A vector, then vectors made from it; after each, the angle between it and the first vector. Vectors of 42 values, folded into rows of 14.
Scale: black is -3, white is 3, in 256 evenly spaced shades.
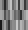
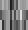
partly opposed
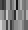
orthogonal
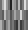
nearly opposite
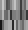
orthogonal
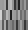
orthogonal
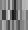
orthogonal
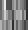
partly opposed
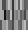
partly aligned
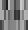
partly aligned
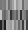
orthogonal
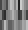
partly aligned
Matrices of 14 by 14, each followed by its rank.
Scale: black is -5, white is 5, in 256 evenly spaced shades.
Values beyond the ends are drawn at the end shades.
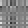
one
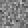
full rank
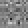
three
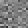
three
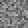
full rank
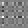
one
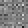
three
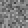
full rank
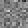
three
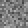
full rank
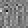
three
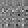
three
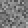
full rank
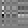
one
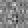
three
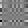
one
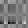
one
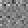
three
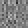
three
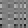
one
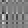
one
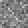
full rank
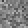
full rank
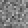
full rank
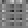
one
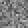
full rank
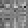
three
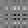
one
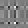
one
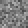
full rank
